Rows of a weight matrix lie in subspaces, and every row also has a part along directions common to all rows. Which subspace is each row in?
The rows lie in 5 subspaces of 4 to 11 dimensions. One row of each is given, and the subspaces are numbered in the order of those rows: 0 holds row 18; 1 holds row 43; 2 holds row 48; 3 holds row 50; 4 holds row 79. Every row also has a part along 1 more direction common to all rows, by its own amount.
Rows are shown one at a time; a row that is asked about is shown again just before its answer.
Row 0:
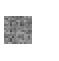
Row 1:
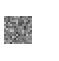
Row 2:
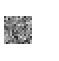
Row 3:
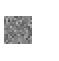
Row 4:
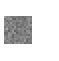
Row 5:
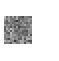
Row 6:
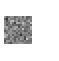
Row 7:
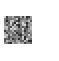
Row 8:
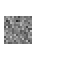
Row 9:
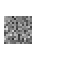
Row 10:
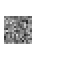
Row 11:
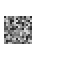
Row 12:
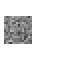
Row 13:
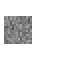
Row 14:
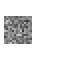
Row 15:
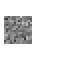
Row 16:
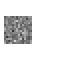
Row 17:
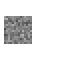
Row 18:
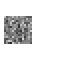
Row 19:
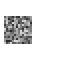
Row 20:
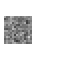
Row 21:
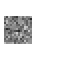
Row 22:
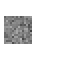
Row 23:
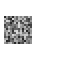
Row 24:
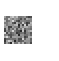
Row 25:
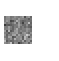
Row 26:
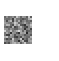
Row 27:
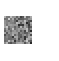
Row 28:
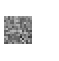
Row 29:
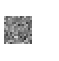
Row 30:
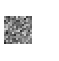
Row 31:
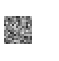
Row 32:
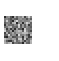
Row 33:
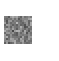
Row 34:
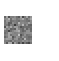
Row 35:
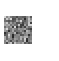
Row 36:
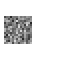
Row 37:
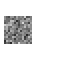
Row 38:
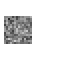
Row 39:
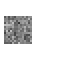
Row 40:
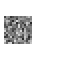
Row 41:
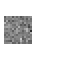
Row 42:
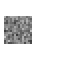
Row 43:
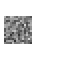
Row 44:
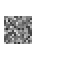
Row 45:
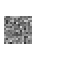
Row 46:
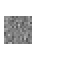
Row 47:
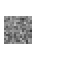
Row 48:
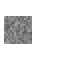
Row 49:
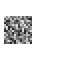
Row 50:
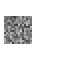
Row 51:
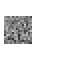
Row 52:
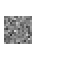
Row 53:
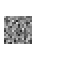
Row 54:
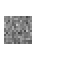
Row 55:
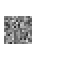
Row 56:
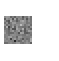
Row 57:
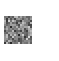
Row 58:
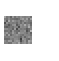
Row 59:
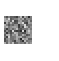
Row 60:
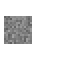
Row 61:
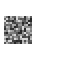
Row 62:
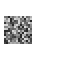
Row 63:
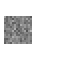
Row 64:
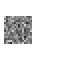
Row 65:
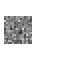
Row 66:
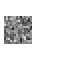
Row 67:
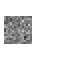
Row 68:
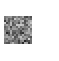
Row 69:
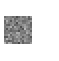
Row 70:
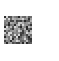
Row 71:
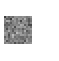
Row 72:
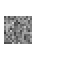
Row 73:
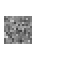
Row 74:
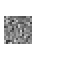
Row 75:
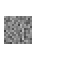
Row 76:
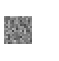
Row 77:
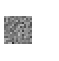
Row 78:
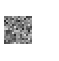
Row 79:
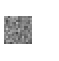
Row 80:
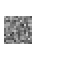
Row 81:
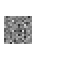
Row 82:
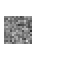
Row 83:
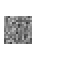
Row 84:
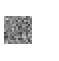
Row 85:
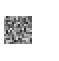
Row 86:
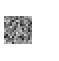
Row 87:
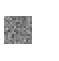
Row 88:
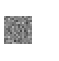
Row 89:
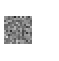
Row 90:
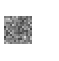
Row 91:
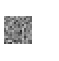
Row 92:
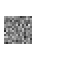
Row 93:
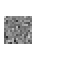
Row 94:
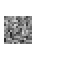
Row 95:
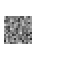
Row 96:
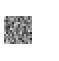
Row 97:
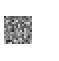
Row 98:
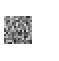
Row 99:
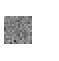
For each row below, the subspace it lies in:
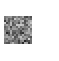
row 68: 0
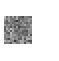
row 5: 3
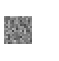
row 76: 4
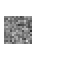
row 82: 0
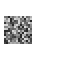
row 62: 4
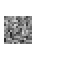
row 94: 3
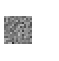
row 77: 4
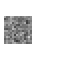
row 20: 4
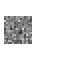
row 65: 2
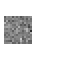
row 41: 0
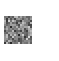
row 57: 1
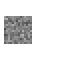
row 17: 3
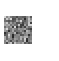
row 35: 1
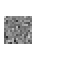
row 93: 3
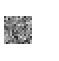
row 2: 0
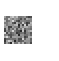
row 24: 3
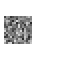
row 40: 0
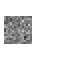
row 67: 3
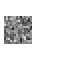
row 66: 3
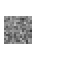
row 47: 4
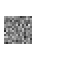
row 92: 3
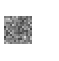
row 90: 3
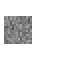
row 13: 3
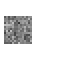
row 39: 2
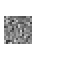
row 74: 3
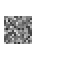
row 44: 1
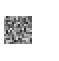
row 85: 2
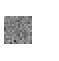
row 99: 3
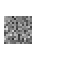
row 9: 1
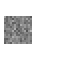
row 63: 0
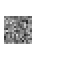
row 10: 4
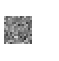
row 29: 0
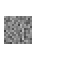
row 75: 3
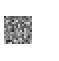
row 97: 3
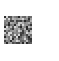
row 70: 4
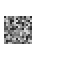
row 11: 3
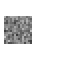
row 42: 4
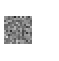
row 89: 3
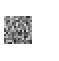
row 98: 0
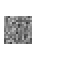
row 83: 4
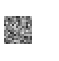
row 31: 3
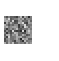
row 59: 4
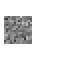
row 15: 3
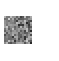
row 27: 0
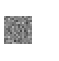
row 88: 4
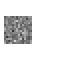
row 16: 3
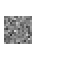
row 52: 1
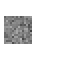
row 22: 0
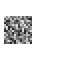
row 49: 4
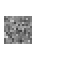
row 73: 3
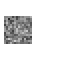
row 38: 3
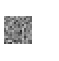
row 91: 2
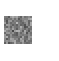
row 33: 4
